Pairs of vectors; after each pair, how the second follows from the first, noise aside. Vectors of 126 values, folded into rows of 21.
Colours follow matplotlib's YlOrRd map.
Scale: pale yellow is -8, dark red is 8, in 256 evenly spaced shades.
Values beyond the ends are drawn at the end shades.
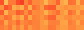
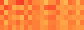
copied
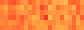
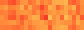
copied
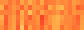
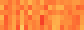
copied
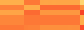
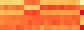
scaled up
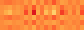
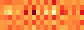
scaled up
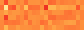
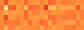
copied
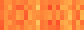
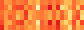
scaled up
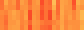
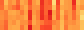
scaled up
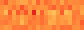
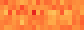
copied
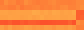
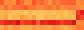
scaled up
